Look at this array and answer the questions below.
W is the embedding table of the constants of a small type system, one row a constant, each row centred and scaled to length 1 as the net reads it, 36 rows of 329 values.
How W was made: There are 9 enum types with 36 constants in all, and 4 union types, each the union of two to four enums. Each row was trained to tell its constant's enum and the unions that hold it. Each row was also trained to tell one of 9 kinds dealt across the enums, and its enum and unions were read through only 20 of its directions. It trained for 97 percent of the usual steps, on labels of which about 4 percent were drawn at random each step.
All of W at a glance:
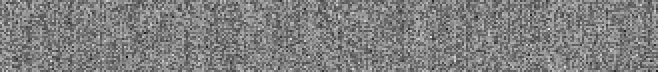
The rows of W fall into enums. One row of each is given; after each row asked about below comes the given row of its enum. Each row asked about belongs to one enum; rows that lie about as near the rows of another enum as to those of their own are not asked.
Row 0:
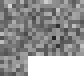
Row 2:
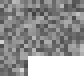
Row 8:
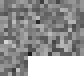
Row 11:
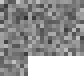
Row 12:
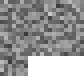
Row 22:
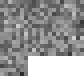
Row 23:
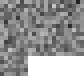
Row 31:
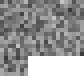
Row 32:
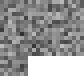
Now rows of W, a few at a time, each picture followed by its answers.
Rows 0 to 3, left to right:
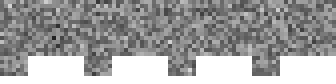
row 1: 31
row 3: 2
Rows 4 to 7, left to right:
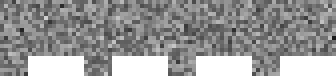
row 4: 22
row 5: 12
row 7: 32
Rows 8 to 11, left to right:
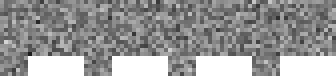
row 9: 32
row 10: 2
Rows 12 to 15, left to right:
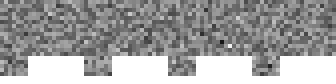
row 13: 0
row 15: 22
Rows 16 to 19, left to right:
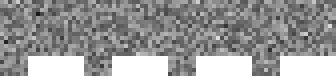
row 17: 31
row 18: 0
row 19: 2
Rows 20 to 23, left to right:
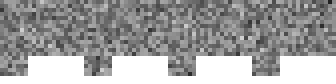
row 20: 0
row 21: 31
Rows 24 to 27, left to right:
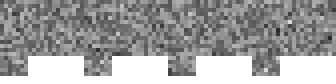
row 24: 22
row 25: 32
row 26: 22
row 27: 23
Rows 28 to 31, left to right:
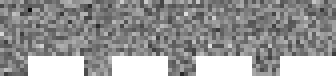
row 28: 12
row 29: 11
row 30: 23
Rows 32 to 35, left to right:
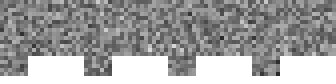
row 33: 8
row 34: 31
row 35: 2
